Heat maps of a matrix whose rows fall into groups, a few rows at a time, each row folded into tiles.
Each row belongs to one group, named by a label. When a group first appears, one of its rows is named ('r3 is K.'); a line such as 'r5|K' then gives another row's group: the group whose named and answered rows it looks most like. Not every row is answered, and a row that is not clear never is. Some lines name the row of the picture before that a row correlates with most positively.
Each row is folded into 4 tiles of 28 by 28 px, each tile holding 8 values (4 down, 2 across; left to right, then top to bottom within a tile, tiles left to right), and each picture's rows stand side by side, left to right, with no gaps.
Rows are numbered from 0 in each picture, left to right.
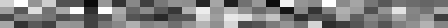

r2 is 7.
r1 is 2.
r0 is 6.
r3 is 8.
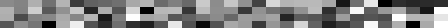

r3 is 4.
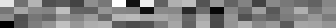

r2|2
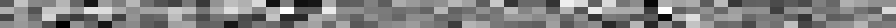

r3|7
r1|6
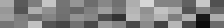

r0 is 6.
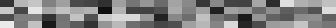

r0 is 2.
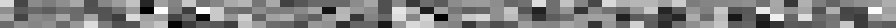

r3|8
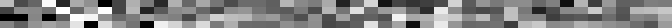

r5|2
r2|7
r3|4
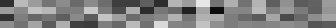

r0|2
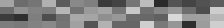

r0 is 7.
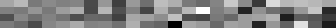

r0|6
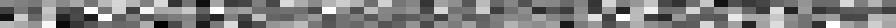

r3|6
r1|6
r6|4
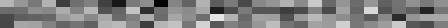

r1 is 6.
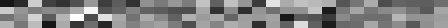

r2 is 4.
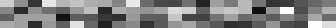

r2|8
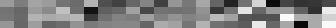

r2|4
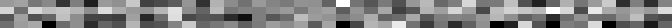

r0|6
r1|6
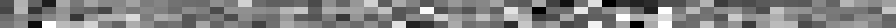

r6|4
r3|2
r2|6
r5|4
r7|7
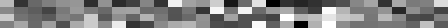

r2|4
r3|7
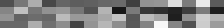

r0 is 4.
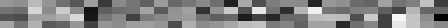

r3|8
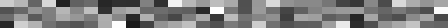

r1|7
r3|7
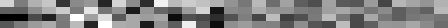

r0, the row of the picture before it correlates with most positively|0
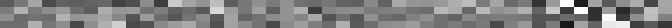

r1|7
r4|6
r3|7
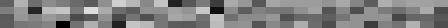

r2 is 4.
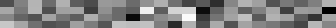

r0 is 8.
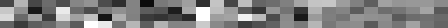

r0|8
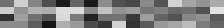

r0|6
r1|7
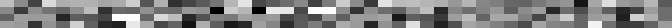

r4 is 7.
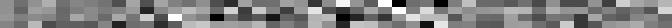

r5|7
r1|8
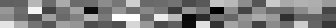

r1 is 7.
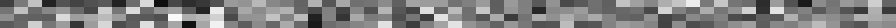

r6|6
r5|7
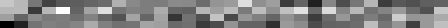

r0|8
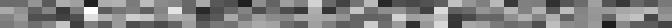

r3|4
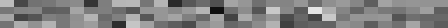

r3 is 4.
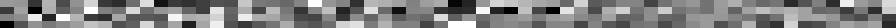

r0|8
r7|7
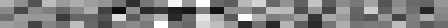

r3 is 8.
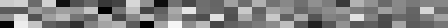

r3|2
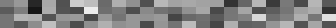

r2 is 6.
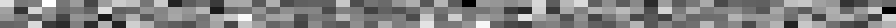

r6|4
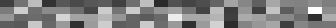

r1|4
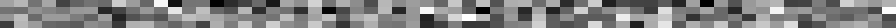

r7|7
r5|4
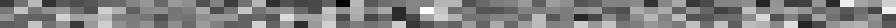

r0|4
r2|4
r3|2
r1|2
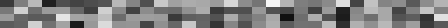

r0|4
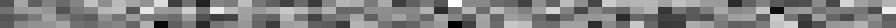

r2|6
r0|2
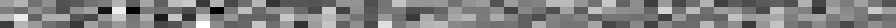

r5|6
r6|4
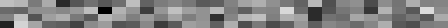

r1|8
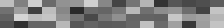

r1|4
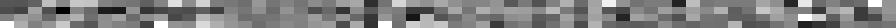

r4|6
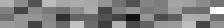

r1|7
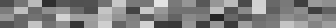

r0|4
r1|6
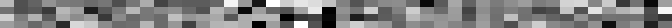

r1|4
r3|2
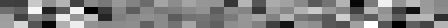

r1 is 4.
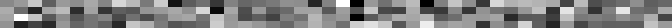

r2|2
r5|8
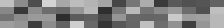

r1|4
